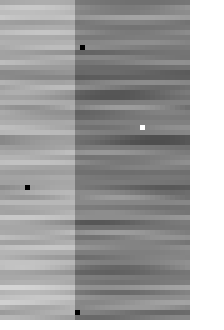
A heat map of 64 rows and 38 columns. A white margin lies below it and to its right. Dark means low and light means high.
The left part is higher, up to a seam about 40% of the way across. Four lone cells stand out: one far higher and three far lower than their neighbours. The histogram is bell-shaped. The ninth with the highest average is the bottom left.
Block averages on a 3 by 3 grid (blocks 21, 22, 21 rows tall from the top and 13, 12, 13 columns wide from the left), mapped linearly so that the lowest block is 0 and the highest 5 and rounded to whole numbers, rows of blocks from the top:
4 1 0 / 4 1 0 / 5 1 1
